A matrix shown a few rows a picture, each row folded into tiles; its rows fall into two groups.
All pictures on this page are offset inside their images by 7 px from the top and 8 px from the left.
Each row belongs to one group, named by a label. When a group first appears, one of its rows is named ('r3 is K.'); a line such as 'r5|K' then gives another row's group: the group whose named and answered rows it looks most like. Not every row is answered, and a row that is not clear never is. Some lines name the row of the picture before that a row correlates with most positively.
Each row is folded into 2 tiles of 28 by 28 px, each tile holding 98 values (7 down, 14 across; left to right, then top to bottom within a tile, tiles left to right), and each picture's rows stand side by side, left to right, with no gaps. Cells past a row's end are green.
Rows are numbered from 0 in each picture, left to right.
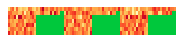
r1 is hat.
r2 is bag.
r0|bag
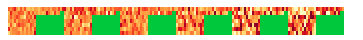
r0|hat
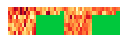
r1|bag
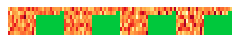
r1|hat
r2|hat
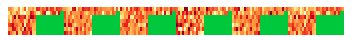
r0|bag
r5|bag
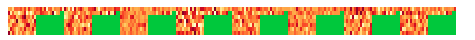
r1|bag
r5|hat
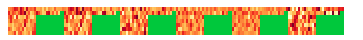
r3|hat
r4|hat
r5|bag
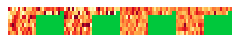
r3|hat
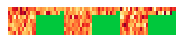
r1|bag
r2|bag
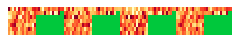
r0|bag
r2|bag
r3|bag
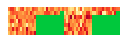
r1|bag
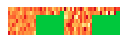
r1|bag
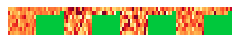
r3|hat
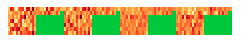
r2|bag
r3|bag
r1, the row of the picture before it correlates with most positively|0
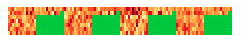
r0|hat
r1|bag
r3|hat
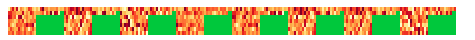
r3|hat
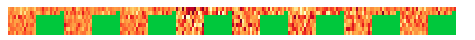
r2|bag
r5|bag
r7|hat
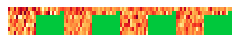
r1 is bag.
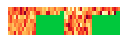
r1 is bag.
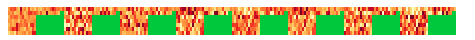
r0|hat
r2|hat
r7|bag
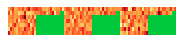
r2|hat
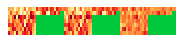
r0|bag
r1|bag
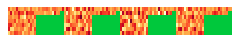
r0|hat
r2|hat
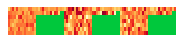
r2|hat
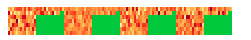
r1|hat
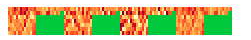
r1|hat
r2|hat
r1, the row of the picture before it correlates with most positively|1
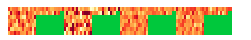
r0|hat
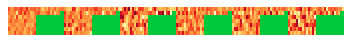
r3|hat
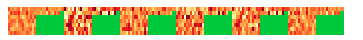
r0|hat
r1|bag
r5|hat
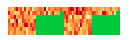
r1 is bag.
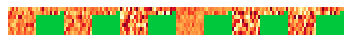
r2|bag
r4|hat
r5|bag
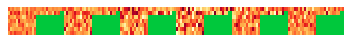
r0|hat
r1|hat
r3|hat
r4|bag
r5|hat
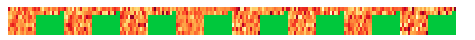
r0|bag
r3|hat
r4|hat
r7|hat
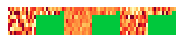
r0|hat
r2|bag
